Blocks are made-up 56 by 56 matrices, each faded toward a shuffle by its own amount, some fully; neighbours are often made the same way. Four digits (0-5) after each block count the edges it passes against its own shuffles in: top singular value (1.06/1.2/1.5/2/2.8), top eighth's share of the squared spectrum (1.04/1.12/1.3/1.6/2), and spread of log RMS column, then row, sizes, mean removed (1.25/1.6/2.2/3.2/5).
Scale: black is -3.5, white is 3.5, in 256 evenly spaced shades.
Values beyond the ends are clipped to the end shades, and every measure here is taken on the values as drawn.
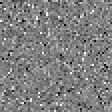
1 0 0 0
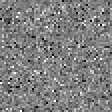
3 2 0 1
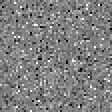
0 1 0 0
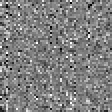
1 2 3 0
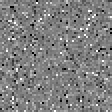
1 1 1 0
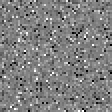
0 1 0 0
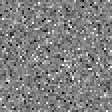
0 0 0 0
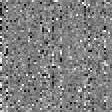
2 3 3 0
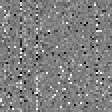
2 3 1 0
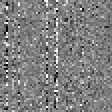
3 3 3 0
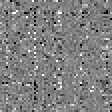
3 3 2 1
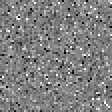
0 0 0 0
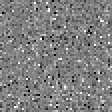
1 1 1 0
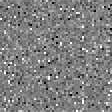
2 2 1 0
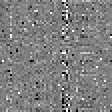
3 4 2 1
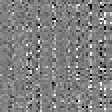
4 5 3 1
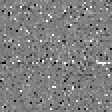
2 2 0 1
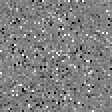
0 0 0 1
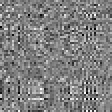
4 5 3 3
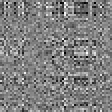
4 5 3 3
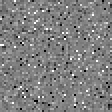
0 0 0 0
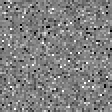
0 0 0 0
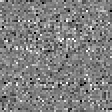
1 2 0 2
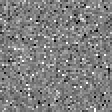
0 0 0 0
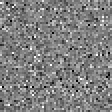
1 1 0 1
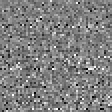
1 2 0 2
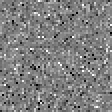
0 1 0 0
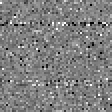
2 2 0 2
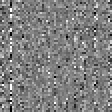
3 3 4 0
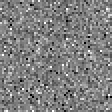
0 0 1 0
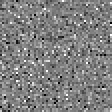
3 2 0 1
